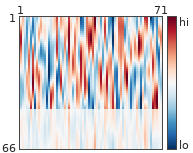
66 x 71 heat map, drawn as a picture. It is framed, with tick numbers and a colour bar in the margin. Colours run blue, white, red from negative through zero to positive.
Grain: streaks running down. Seam: horizontal, 70% of the way down, the bottom part calmer. Slope: none. Average level on the scale: 50%. Mirror symmetry: none.
